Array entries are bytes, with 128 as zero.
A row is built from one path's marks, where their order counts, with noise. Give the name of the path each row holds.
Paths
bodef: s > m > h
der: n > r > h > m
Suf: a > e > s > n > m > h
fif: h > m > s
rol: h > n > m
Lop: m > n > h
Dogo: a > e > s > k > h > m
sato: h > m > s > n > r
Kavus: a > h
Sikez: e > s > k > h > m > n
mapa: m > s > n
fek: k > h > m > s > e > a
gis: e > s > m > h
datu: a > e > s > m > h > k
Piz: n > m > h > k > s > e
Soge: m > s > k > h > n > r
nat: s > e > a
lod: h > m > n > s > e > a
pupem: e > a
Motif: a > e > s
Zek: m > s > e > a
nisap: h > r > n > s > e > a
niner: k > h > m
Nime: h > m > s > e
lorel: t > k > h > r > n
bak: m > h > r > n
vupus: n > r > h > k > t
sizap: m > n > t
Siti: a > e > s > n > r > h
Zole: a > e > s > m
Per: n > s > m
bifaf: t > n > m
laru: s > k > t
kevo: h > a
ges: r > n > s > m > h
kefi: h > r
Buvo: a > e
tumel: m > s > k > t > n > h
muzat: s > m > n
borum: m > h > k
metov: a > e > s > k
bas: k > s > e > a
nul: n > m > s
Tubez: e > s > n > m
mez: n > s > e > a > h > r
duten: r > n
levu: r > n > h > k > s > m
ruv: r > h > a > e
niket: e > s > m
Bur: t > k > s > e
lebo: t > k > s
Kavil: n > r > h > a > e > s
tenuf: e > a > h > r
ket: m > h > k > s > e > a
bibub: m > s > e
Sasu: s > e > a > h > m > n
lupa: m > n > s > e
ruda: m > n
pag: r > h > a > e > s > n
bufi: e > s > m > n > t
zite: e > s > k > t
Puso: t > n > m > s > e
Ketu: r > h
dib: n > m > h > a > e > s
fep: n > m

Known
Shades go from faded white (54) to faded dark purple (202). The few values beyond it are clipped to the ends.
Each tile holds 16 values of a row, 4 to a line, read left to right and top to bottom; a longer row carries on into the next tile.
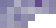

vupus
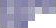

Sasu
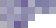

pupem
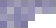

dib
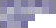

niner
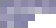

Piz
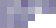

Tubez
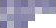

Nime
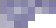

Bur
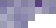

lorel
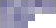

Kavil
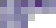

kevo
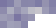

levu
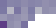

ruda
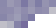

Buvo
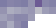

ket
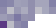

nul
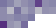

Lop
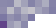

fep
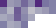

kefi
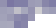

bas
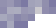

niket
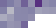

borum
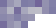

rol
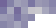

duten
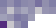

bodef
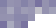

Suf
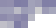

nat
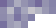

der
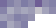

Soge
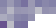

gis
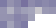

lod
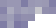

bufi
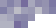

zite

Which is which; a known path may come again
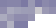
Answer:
Sikez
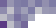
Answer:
fif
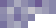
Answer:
der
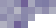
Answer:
pupem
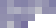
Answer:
Zole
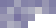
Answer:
levu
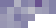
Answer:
vupus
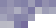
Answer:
Motif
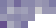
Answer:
mapa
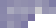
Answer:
lupa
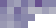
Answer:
ruv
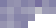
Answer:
Siti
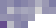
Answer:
muzat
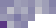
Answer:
nul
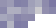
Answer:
niket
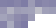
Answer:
fek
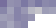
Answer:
pag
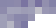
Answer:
Dogo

